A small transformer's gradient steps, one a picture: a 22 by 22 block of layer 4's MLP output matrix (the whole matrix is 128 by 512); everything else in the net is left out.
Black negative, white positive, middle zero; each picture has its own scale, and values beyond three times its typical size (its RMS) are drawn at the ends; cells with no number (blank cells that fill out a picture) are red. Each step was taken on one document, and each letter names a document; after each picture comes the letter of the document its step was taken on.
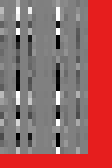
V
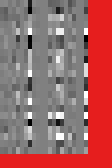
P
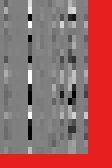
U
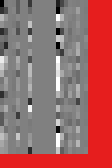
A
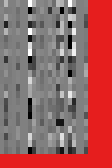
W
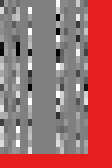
V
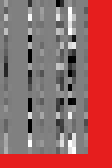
U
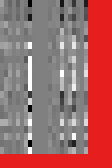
U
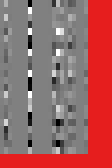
A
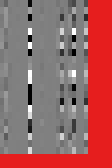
U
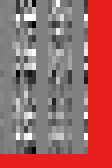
P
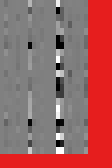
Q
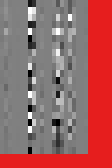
Q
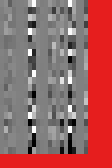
W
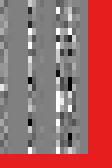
A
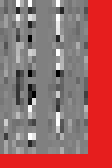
P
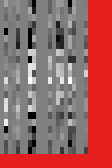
W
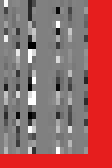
P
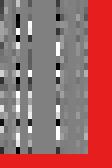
V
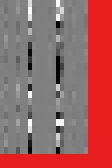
Q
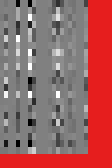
P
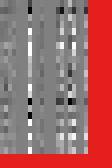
U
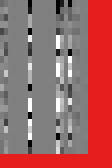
A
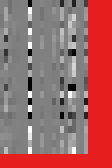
U
